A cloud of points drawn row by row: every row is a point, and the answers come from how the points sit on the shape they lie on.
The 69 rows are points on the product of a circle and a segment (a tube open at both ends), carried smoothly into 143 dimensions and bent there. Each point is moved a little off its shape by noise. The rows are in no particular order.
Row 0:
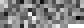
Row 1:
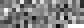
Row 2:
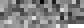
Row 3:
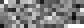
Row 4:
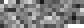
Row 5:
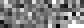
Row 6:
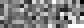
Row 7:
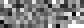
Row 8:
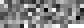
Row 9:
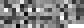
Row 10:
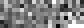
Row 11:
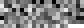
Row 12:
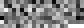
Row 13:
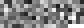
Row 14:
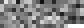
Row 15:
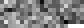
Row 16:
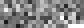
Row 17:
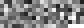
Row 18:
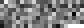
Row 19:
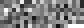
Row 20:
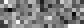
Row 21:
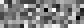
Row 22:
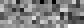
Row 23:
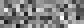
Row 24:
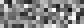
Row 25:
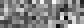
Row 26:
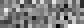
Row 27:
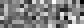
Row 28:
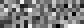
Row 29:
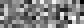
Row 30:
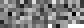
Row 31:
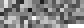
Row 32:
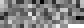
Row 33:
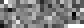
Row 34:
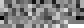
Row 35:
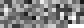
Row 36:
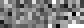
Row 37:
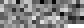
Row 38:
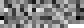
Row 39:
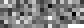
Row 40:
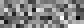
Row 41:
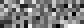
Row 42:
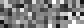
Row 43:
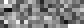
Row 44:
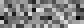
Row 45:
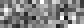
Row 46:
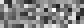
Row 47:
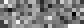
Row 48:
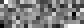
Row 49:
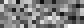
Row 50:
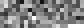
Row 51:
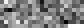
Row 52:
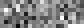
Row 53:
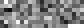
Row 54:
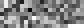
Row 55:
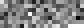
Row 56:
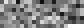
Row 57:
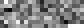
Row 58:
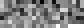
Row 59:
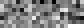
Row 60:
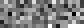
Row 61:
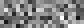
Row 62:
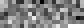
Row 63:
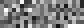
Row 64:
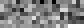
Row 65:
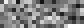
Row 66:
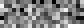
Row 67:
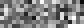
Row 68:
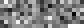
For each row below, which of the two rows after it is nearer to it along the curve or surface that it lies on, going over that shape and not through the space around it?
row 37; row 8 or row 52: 8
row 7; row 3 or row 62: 3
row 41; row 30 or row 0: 30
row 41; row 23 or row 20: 20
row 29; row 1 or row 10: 10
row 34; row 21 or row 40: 40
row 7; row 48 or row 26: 26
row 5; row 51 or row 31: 51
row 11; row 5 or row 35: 35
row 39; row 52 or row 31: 31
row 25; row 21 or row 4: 21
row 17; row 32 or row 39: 32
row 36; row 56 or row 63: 63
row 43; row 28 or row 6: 28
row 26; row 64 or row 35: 35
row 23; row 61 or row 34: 61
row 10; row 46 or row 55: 46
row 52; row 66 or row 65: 66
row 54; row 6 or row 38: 38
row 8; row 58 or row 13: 13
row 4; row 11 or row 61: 11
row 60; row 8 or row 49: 49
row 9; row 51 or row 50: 50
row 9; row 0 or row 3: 0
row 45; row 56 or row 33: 33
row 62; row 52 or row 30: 52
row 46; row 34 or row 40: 40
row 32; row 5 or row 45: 45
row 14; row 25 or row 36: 36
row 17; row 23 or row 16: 16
